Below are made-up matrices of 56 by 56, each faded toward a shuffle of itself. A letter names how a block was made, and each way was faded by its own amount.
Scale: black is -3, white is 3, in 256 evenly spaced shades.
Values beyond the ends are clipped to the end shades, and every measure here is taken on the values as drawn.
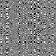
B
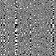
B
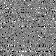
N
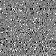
N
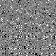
N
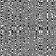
B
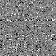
N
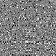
N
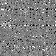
N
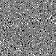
N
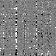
B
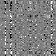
B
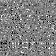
N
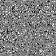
N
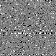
N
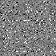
N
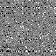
N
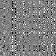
B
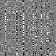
B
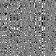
B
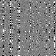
B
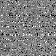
N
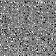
N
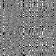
B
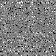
N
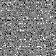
N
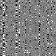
B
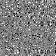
N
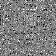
N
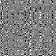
B
